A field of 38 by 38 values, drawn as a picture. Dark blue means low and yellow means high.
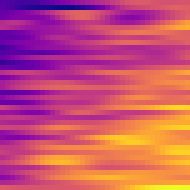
Ninth with the lowest average: top left. Histogram: bell-shaped. Grain: streaks across. Mirror symmetry: none. Slope: up to the bottom right. Ninth with the highest average: bottom right.
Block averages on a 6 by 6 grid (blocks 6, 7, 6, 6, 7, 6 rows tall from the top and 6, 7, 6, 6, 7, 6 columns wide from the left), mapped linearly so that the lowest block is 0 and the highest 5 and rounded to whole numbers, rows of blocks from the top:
0 1 2 2 2 3
0 1 2 2 2 3
1 2 2 3 3 4
1 2 2 3 4 4
2 3 4 4 5 5
2 3 4 4 5 5
